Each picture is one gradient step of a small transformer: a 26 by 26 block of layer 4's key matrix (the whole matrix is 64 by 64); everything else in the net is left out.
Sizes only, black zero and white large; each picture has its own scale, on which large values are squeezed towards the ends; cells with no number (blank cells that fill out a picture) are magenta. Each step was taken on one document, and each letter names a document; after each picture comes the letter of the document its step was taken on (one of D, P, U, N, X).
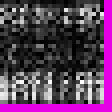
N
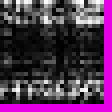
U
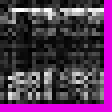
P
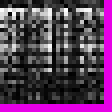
N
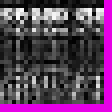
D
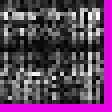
D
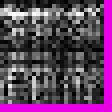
D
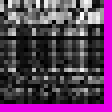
U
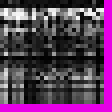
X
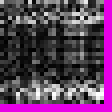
U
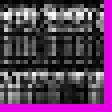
X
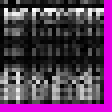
P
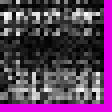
P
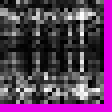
U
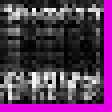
D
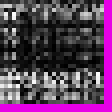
D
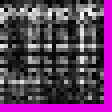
N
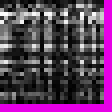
N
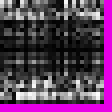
U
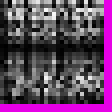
U
